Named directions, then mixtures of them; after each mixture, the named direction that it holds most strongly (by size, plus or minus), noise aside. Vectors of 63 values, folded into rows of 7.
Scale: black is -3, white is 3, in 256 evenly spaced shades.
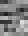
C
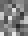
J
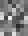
J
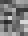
C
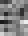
C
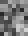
J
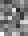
J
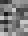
C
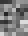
C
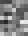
C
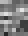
C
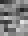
C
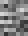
C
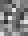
J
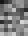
C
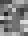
C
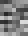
C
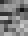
C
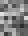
C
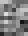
C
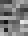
C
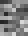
C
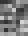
C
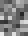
J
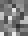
J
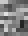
C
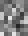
J
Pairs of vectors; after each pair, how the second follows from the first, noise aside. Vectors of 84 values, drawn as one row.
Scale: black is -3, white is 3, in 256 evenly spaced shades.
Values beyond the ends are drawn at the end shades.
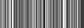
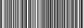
shuffled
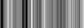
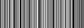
shuffled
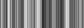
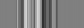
partly zeroed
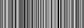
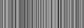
shrunk
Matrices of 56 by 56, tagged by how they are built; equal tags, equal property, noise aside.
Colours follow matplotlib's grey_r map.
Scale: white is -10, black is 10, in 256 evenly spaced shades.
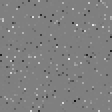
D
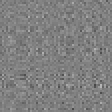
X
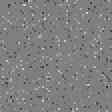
D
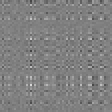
X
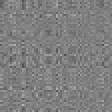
X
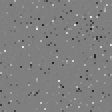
D
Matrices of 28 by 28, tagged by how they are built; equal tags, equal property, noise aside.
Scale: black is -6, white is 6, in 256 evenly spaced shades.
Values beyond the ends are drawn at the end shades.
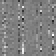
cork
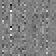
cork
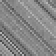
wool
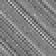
wool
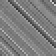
wool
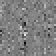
cork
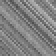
wool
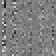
cork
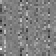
cork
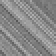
wool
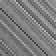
wool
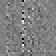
cork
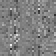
cork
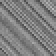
wool
